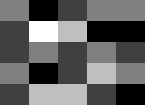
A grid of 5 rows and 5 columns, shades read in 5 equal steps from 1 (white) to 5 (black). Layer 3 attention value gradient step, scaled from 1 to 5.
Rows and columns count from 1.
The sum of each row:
18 17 18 17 17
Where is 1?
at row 2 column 2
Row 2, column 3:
2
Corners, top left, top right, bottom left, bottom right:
3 3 4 5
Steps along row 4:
up down down up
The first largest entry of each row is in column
2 4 1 2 5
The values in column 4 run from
2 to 5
